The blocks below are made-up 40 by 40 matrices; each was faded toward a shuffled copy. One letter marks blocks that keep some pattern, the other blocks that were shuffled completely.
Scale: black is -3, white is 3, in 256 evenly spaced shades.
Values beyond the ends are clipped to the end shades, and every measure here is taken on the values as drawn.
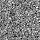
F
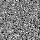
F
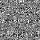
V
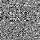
V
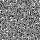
F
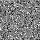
F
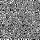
V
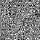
V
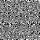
V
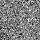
F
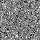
F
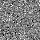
F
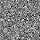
V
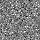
F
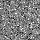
F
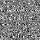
V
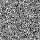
F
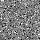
F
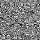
V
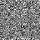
V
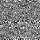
V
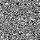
V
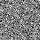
F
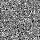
F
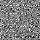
V
